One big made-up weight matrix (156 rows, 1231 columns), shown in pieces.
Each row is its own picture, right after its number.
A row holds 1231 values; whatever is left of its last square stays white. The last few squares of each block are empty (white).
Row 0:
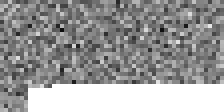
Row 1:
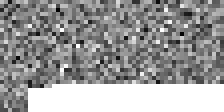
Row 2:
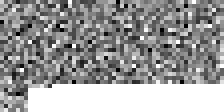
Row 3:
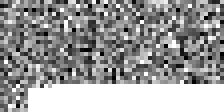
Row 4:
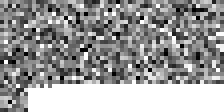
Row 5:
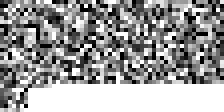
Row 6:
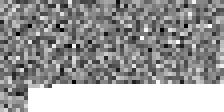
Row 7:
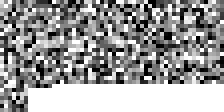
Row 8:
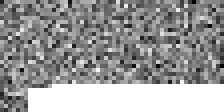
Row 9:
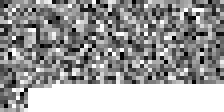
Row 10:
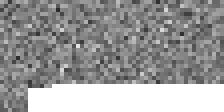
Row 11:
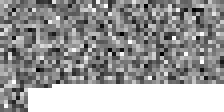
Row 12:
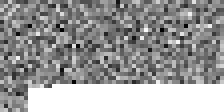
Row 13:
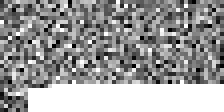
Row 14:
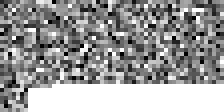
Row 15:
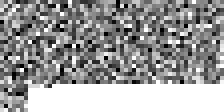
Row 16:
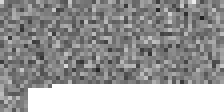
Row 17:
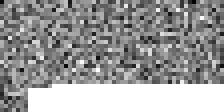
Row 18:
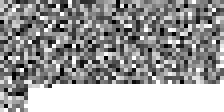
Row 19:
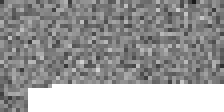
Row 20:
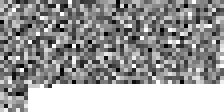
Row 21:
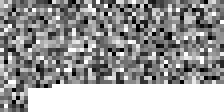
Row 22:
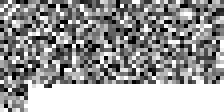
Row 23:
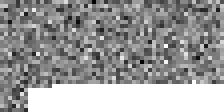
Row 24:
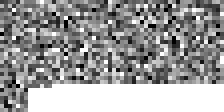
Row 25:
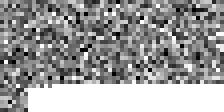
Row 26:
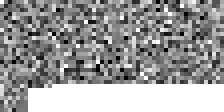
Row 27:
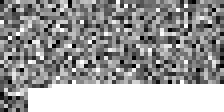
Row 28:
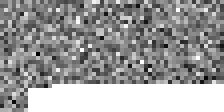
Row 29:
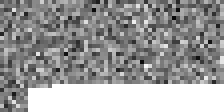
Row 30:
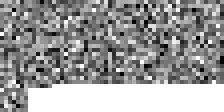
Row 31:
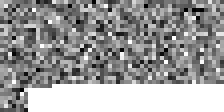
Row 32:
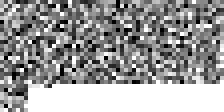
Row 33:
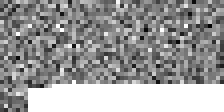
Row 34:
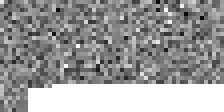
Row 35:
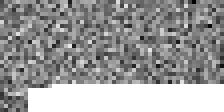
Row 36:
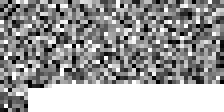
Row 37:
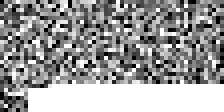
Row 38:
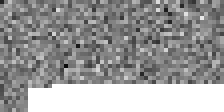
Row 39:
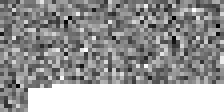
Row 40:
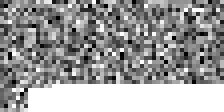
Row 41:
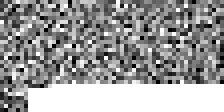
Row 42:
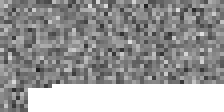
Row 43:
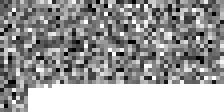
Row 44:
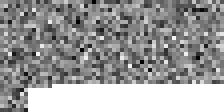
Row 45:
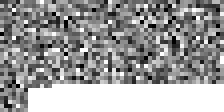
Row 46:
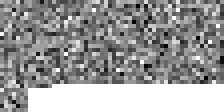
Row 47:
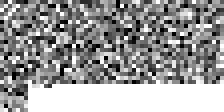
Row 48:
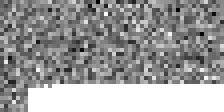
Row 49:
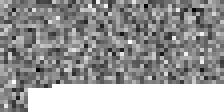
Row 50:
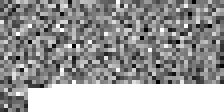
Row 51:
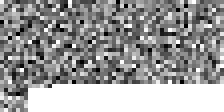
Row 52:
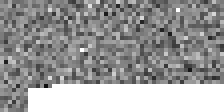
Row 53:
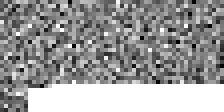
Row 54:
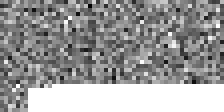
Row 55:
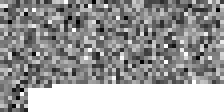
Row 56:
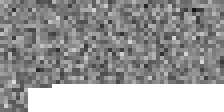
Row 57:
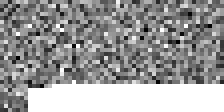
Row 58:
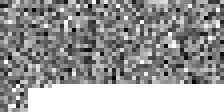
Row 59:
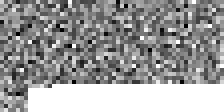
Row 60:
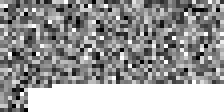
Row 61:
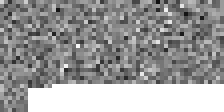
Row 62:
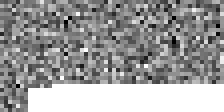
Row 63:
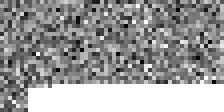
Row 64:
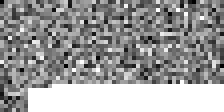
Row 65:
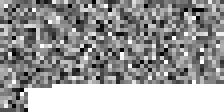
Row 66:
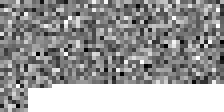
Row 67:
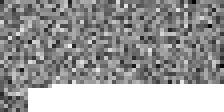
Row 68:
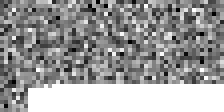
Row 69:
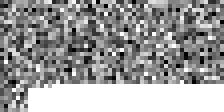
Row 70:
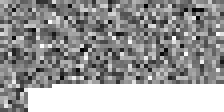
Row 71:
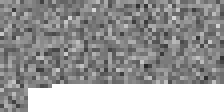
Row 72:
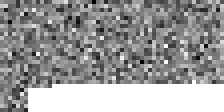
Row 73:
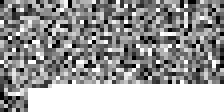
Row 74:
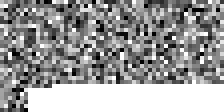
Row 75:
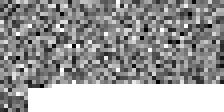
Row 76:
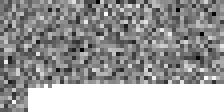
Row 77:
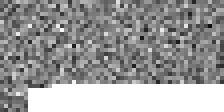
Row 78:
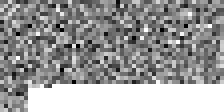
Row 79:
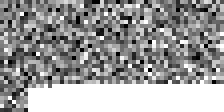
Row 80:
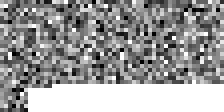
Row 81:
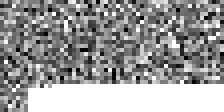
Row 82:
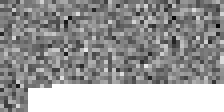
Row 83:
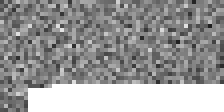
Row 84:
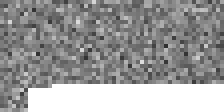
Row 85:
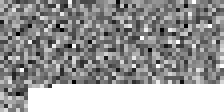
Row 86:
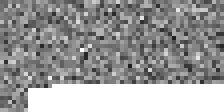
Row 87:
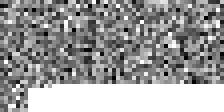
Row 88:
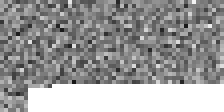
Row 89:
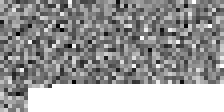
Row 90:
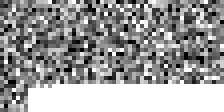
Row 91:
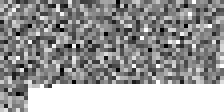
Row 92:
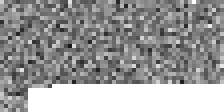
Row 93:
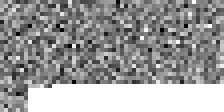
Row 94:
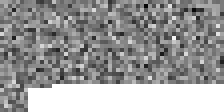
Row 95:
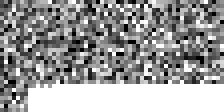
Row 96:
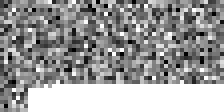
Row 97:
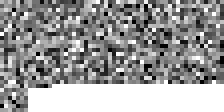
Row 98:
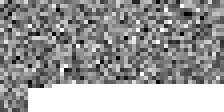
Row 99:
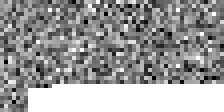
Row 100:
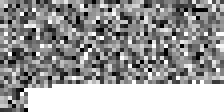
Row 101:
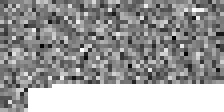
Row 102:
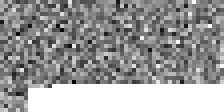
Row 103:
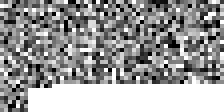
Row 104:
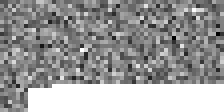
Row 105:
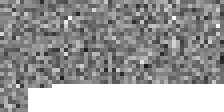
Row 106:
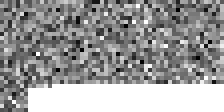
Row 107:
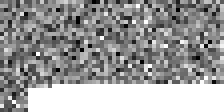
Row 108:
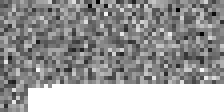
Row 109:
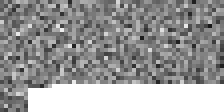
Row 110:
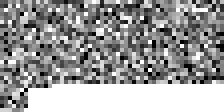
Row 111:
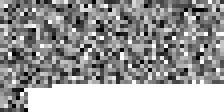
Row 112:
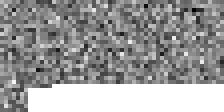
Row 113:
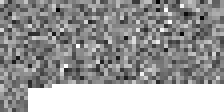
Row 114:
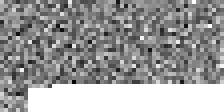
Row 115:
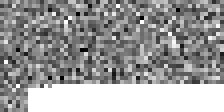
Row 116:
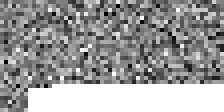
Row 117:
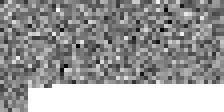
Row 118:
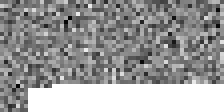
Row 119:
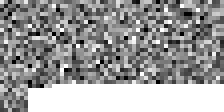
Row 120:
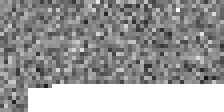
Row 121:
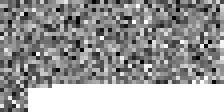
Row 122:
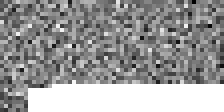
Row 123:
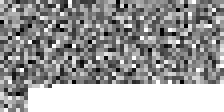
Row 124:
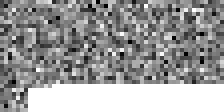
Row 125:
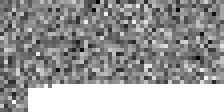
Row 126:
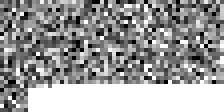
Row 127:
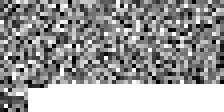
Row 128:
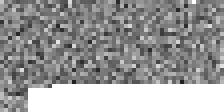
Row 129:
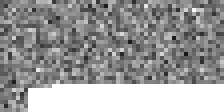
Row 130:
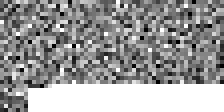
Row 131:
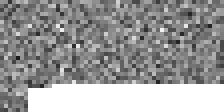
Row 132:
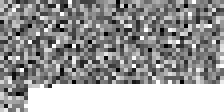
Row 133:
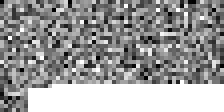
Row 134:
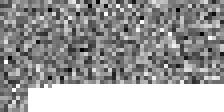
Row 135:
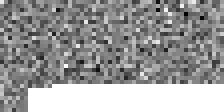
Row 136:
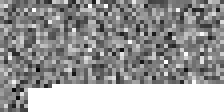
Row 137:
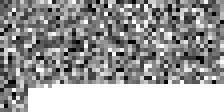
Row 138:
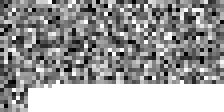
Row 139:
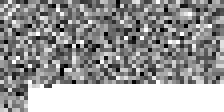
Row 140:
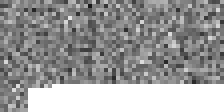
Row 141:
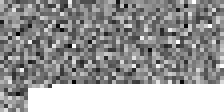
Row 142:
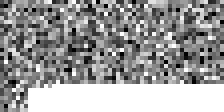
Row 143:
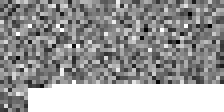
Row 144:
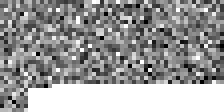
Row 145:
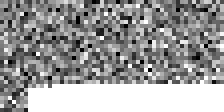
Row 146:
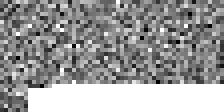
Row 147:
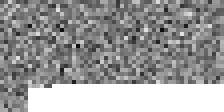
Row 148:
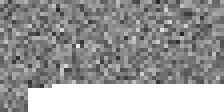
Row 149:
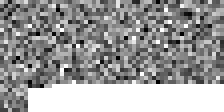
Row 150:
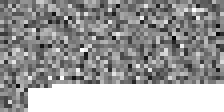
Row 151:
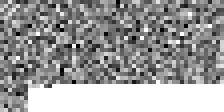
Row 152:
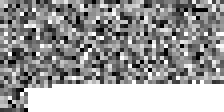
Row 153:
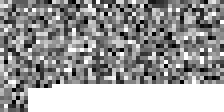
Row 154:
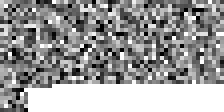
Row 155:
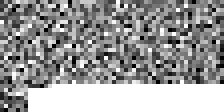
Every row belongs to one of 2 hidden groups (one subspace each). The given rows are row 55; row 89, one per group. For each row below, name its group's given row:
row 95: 55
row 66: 55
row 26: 89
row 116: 55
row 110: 55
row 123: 89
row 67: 89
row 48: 55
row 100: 55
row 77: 89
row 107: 55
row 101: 55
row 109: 89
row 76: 55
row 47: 89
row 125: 55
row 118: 55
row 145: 55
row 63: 55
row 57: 89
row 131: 89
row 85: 89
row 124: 55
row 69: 55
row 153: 55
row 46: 55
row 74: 55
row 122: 89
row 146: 89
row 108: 55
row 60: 55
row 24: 55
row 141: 89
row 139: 89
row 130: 89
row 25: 55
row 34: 89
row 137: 55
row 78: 89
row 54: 55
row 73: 89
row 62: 55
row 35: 89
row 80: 55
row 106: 55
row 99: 55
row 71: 55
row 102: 89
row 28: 55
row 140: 55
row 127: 89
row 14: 55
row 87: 55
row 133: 89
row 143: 89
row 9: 55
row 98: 89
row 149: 89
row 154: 55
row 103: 55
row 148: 89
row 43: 55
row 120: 55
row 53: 89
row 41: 89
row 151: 89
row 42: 55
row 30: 55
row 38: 89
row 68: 55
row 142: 55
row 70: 55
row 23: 55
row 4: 55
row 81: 55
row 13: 89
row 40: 55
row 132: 89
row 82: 55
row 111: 55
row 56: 55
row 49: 55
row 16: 89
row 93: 89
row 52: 55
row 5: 55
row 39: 55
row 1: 89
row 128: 89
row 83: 89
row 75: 89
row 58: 55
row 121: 55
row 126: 55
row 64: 89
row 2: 89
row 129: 55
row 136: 55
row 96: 55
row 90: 55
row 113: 89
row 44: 55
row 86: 55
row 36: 89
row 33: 89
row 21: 55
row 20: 89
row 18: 89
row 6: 89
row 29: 55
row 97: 55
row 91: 89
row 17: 89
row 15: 89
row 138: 55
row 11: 55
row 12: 89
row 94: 55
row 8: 89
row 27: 89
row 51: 89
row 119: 89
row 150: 55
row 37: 89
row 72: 55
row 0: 89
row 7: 55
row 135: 89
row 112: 55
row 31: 55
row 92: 89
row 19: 89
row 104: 55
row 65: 55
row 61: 89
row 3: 55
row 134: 55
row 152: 55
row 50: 89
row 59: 89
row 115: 55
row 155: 89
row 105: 55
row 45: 55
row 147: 89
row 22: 89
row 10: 89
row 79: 55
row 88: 89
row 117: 89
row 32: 89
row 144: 55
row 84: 55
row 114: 89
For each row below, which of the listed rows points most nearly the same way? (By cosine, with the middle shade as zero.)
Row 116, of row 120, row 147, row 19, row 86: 86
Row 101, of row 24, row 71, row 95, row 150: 150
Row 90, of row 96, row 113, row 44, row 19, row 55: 96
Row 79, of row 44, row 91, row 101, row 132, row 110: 44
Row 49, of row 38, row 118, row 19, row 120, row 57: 120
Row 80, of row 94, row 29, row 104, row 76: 94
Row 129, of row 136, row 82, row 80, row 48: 48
